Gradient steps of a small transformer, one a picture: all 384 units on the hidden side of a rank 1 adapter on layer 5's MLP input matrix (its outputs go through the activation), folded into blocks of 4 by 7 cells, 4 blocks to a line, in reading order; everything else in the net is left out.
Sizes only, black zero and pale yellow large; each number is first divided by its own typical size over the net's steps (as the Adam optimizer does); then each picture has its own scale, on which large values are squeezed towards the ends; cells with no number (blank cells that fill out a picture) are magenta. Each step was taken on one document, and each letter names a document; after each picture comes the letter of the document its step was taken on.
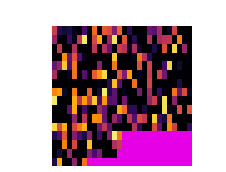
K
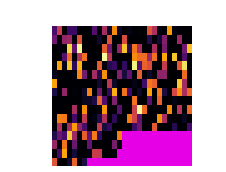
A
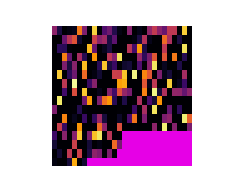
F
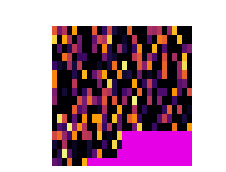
A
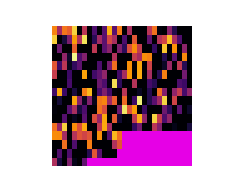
K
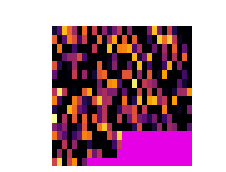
K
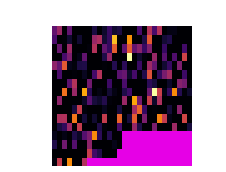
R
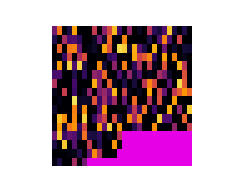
A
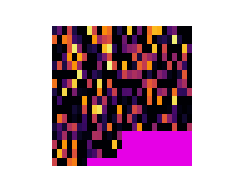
A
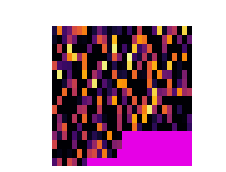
F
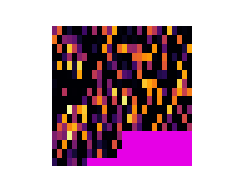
A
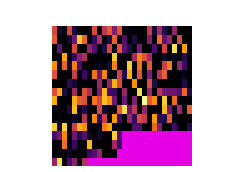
K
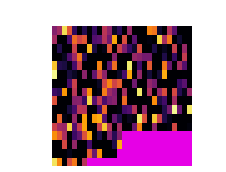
K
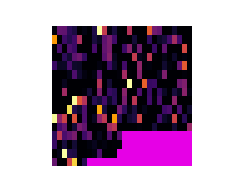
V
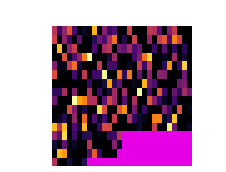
V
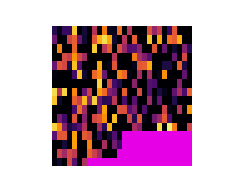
K
